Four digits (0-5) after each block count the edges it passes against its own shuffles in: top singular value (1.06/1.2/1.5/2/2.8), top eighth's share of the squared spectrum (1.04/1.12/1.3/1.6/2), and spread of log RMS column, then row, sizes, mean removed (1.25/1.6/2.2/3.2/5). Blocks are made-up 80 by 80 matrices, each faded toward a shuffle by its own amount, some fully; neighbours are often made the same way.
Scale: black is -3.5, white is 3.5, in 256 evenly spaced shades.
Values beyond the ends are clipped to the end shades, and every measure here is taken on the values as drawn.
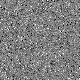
1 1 0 0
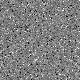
0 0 0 0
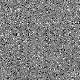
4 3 1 1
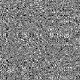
4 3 2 2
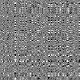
5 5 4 3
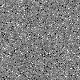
2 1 0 0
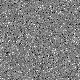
0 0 0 0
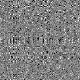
4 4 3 2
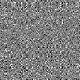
4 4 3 2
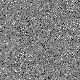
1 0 0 0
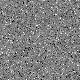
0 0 0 0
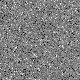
0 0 0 0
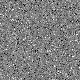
1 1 0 0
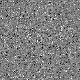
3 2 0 1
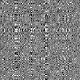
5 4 3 3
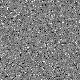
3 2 0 0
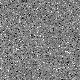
1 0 0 0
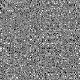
4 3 2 2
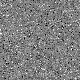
1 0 0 0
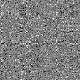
4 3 2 2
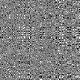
4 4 3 2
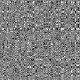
4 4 3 3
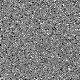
3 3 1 1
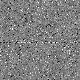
2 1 0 1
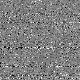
2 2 0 3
